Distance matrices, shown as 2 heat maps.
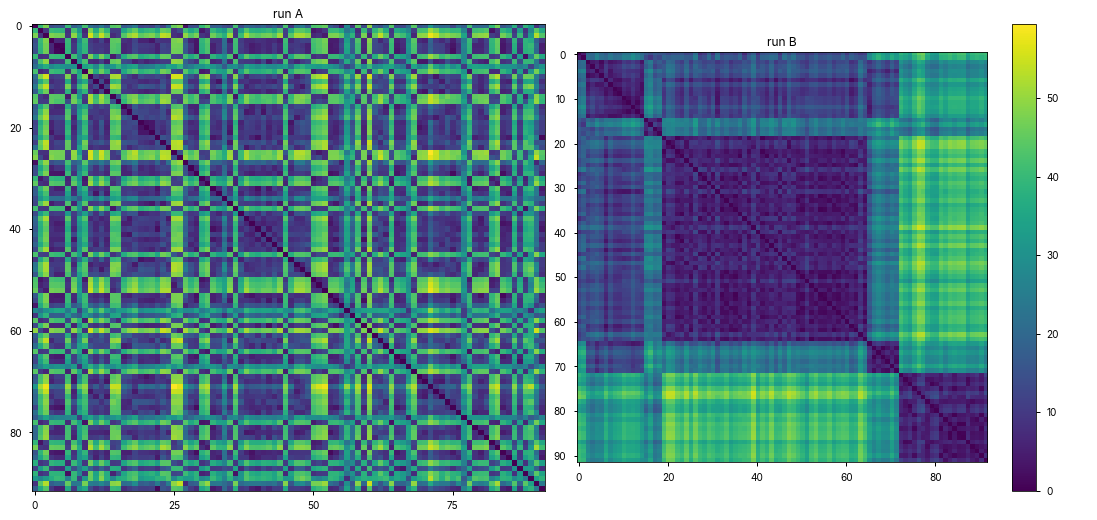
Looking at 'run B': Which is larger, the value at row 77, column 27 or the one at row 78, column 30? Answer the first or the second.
the first
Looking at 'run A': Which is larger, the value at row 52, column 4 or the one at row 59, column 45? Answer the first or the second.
the first
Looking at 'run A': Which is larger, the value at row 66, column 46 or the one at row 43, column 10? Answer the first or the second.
the second
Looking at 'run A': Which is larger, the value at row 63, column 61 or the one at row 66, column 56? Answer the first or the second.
the second
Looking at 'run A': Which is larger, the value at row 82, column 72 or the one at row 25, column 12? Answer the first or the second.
the second
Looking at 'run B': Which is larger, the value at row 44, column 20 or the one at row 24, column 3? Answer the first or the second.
the second
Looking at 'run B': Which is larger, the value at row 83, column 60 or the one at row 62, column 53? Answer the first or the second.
the first
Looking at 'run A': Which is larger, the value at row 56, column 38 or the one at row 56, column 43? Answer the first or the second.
the first
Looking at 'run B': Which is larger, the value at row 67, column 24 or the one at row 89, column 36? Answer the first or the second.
the second
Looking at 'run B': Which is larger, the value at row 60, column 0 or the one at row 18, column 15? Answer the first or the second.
the first
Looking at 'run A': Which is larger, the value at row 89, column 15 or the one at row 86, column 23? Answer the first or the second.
the second
